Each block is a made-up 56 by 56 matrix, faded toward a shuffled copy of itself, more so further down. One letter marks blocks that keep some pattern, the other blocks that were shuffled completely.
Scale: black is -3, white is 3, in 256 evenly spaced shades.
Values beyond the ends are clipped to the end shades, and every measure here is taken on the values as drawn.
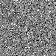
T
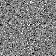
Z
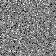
Z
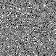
Z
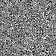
Z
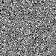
Z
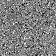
T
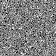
T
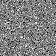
Z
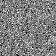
Z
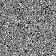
T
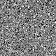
T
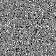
Z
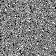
T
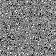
Z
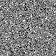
T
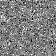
Z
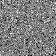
Z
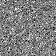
T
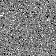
T
